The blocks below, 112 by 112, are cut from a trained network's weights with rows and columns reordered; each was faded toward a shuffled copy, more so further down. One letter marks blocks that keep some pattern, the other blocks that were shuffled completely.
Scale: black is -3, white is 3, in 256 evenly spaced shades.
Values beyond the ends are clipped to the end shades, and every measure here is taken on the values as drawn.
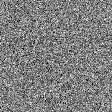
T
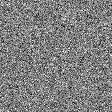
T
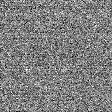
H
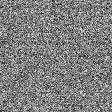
H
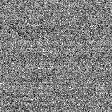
H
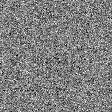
H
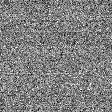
H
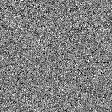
H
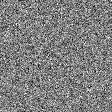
T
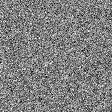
T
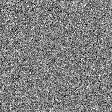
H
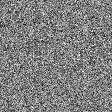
T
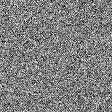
H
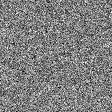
T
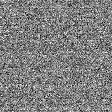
H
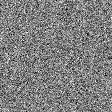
T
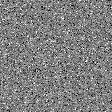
H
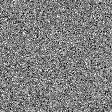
H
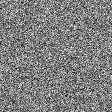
T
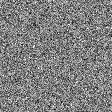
T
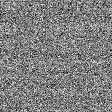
H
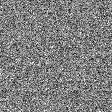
H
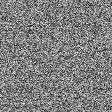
H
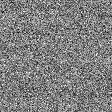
H
